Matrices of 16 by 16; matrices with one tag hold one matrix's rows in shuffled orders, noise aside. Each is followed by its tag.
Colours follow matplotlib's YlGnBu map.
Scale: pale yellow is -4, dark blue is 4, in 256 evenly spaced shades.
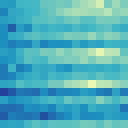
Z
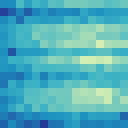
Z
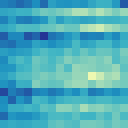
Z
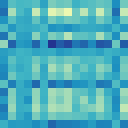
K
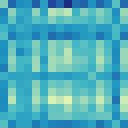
K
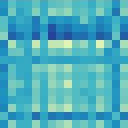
K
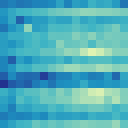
Z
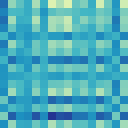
K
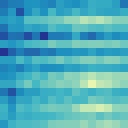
Z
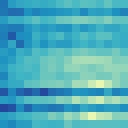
Z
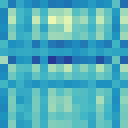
K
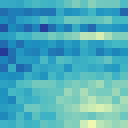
Z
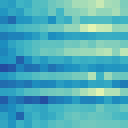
Z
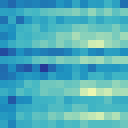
Z
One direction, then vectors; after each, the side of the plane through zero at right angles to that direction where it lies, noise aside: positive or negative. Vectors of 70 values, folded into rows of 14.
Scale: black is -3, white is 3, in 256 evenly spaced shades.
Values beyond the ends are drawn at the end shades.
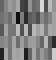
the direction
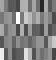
negative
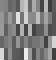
negative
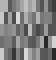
negative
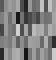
positive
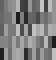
positive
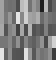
negative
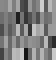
positive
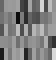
positive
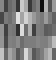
negative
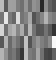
negative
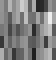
negative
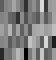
positive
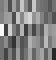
negative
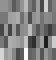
negative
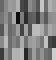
positive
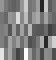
negative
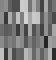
negative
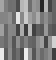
negative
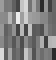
negative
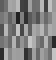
positive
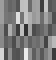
negative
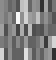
negative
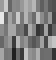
negative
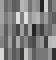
negative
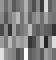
negative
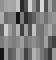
positive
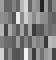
negative
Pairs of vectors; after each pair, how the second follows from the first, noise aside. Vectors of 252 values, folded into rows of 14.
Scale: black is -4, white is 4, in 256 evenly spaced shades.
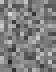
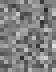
reversed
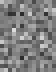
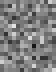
reversed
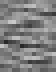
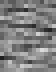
reversed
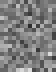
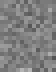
shrunk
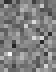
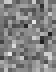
sign-scrambled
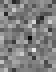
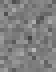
shrunk
